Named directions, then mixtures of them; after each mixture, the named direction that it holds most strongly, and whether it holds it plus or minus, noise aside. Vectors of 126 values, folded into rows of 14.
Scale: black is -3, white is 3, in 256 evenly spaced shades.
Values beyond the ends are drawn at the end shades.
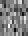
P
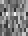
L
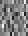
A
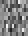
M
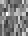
L, plus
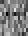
L, minus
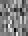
P, plus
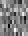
P, minus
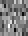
P, plus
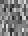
M, plus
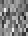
L, minus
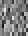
A, minus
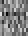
L, minus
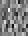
M, minus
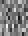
M, plus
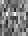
L, plus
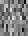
M, minus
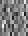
A, plus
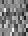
L, minus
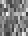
L, plus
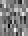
P, minus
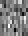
P, plus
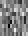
P, minus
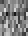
L, minus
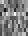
L, plus
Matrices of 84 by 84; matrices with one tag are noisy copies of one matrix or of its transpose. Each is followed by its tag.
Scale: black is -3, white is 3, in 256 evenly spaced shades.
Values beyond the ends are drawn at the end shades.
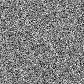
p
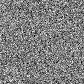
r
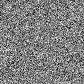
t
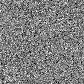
r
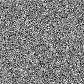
p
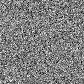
r
